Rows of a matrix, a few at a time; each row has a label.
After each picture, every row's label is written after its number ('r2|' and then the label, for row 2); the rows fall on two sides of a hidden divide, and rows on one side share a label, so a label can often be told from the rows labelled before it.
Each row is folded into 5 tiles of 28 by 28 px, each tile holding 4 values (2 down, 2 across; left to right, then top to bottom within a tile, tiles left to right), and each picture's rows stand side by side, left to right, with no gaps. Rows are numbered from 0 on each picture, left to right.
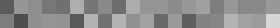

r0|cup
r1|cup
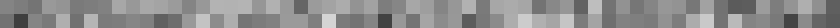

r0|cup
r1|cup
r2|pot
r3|cup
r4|cup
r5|cup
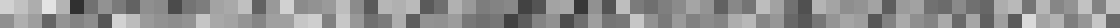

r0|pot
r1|cup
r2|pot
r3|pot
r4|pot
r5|pot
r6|cup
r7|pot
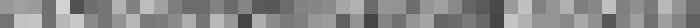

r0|pot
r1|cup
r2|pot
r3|cup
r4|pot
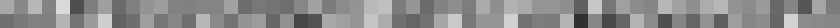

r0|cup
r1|cup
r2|cup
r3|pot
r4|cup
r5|cup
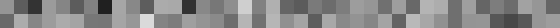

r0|pot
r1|cup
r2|cup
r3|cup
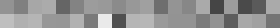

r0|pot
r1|pot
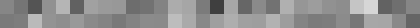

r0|pot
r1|pot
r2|cup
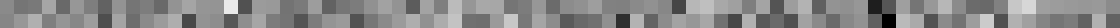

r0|pot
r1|pot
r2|cup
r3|pot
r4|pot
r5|cup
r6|cup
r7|pot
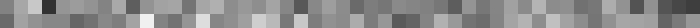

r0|cup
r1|cup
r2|pot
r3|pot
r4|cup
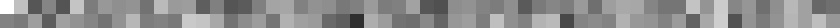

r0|cup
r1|pot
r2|cup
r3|pot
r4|pot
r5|cup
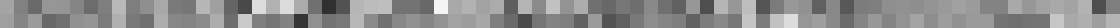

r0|pot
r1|pot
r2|cup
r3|pot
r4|cup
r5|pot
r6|pot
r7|cup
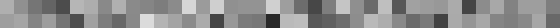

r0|cup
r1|pot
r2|cup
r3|cup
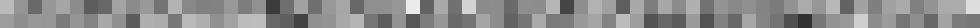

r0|pot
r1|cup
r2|pot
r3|pot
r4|pot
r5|pot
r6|pot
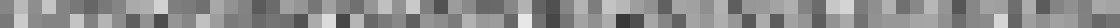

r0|pot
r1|cup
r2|pot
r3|cup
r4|pot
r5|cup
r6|cup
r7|pot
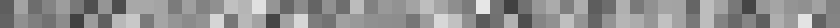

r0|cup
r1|pot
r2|pot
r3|pot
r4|cup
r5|cup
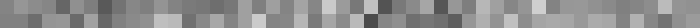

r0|cup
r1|pot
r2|pot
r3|cup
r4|pot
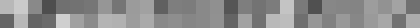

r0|cup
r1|cup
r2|cup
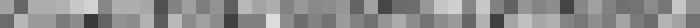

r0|pot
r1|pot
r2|cup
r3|cup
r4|pot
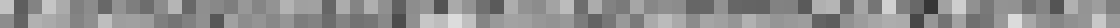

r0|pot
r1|cup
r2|cup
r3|pot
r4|cup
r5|pot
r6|pot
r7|pot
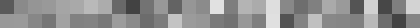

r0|cup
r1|pot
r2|pot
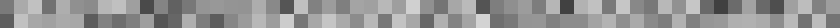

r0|pot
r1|cup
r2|pot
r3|pot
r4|pot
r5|pot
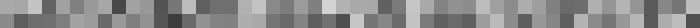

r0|cup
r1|cup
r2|pot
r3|cup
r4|pot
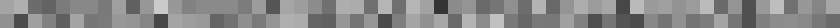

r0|cup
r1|cup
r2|cup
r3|pot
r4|cup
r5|cup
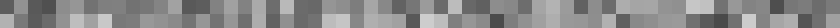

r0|cup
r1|cup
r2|cup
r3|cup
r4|pot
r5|cup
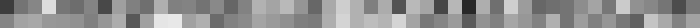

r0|pot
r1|pot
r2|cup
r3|cup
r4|cup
